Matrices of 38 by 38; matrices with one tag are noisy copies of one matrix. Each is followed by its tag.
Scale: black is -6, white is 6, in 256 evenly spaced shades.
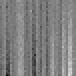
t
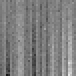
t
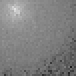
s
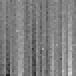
t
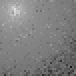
s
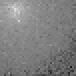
s
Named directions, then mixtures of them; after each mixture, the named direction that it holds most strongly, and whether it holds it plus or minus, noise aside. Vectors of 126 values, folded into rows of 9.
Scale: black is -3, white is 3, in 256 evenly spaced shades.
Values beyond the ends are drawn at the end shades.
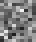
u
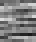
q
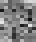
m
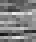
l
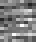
q, minus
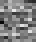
m, minus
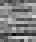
q, plus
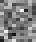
u, plus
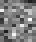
m, minus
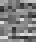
q, minus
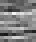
l, plus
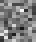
u, plus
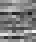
l, minus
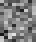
u, minus
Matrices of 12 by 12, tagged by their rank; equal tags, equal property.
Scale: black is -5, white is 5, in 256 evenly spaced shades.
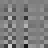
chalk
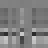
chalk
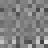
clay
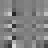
chalk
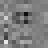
clay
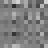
clay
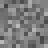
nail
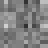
clay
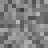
nail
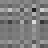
chalk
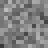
nail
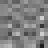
clay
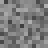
nail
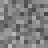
nail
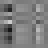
chalk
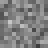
nail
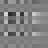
chalk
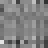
clay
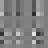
chalk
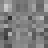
clay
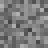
nail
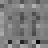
clay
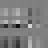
chalk
